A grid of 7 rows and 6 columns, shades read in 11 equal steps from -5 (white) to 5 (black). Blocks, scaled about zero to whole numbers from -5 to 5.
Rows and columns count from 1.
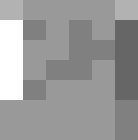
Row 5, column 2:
0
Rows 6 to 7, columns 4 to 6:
-1 -1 0 | -1 -1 0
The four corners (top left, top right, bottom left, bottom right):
-2 -2 -1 0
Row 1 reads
-2 -1 -1 -1 -1 -2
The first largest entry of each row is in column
2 6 6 6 6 6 6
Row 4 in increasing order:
-5 -1 -1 0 0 1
